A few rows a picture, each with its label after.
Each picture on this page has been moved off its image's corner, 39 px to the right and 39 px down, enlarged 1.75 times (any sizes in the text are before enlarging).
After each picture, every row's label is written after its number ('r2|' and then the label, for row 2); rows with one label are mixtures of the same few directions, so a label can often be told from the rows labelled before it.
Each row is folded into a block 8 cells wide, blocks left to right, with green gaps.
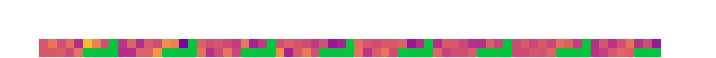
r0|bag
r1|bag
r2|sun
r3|sun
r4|sun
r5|sun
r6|bag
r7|bag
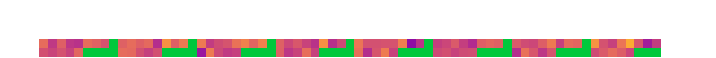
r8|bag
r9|bag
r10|sun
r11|sun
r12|sun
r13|sun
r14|sun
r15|sun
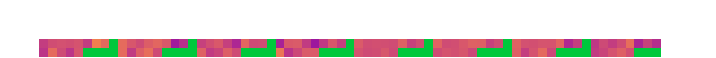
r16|sun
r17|sun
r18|sun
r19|sun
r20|sun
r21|sun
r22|sun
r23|bag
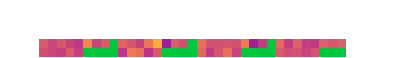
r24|sun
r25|sun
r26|sun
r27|bag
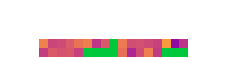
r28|sun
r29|sun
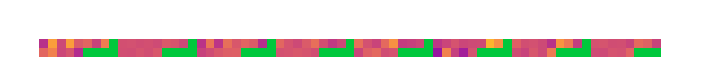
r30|bag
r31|bag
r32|bag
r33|sun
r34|sun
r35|sun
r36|bag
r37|bag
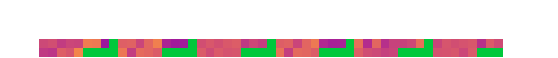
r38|bag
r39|sun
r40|sun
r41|sun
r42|bag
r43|sun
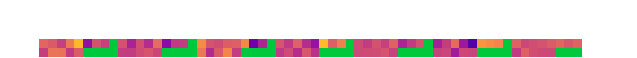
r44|sun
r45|bag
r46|sun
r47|sun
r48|bag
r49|sun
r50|sun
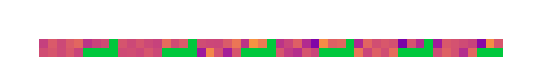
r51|bag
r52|sun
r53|sun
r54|sun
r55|sun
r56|sun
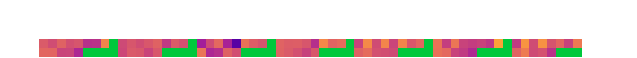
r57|bag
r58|sun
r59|sun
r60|bag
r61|bag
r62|bag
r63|bag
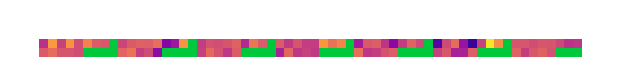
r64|bag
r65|bag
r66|sun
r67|sun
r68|sun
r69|sun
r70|sun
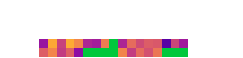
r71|bag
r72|sun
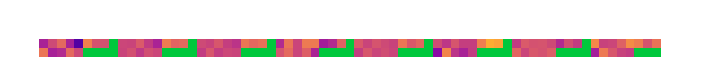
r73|sun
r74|sun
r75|sun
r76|bag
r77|sun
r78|sun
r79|sun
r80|sun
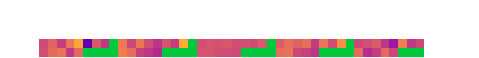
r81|sun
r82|bag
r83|bag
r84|bag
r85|sun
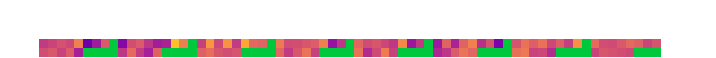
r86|bag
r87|sun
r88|bag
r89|sun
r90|sun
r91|bag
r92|bag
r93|sun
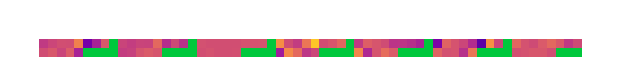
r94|bag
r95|bag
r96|sun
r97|sun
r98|sun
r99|sun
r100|sun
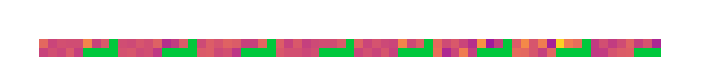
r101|sun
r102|bag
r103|bag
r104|bag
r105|sun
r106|sun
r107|bag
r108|bag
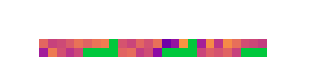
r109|sun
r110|bag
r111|bag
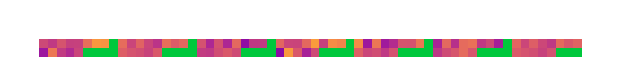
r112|sun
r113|bag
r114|bag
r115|sun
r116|bag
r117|bag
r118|bag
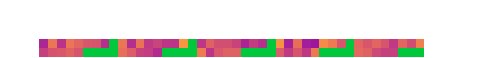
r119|bag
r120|bag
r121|sun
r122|bag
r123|bag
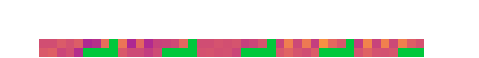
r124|bag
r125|bag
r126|bag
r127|bag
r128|bag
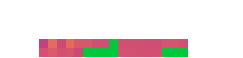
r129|bag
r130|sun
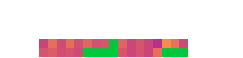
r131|bag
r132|bag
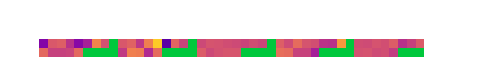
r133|sun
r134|sun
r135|sun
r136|bag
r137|bag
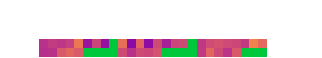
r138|bag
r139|bag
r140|sun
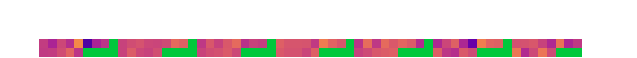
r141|bag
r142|sun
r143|bag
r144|bag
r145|bag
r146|sun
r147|sun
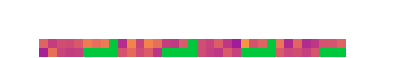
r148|sun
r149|bag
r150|sun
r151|bag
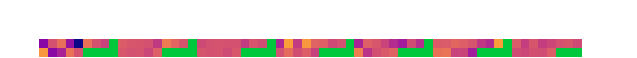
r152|sun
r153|bag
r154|sun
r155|bag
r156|sun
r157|bag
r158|bag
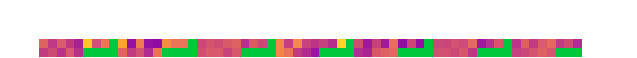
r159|sun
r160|bag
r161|sun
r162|bag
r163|bag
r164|bag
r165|bag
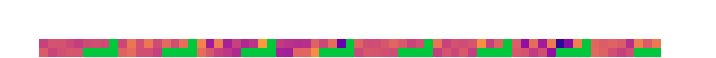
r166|sun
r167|bag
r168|bag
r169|bag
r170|sun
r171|sun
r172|bag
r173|bag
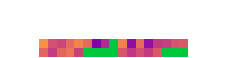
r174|sun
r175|bag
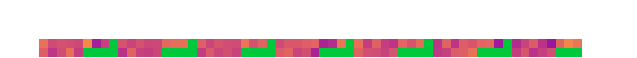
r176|sun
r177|sun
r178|sun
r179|bag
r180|bag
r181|bag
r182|sun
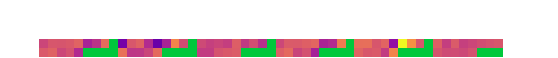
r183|bag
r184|sun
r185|bag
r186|bag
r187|bag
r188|bag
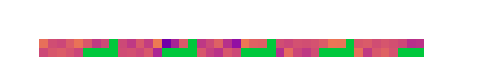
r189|sun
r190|bag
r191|sun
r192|sun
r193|sun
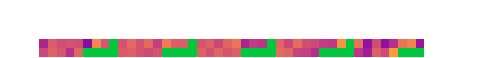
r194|sun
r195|bag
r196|sun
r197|bag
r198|bag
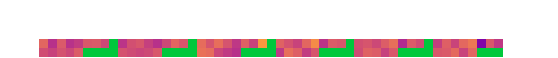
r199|bag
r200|sun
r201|bag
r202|sun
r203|sun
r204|sun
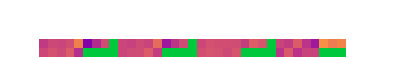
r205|bag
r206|bag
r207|sun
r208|sun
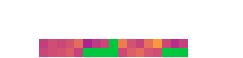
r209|bag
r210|sun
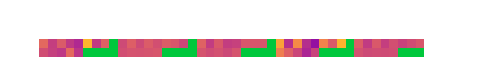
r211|sun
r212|bag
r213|bag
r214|bag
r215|bag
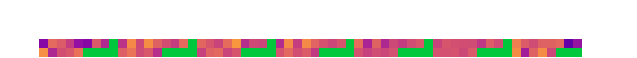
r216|sun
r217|bag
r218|sun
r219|bag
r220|bag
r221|sun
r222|sun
